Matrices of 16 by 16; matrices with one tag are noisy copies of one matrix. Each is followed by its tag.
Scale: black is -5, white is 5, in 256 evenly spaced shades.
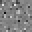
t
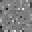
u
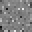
u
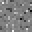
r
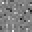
r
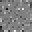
u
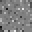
u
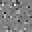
t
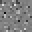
t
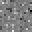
r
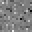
r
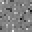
r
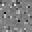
t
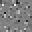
t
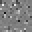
t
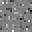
r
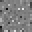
u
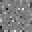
u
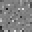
u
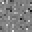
r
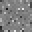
u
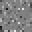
u
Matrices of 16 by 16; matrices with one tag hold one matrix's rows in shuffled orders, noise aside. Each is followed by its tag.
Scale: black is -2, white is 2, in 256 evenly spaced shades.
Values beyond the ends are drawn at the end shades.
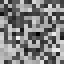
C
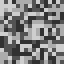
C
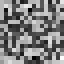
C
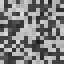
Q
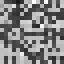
C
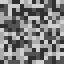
C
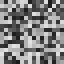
C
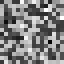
Q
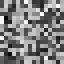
Q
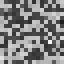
C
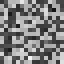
Q
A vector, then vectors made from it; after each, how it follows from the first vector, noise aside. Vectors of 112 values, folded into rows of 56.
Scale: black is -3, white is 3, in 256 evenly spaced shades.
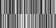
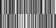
copied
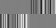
partly zeroed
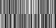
reversed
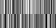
wrapped around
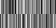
sign-scrambled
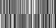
reversed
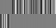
partly zeroed
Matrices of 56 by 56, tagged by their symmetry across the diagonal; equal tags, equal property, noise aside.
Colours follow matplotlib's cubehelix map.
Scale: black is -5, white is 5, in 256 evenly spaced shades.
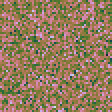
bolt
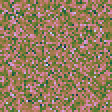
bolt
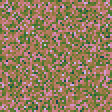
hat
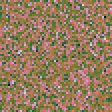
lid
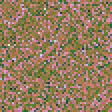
hat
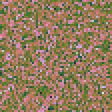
lid
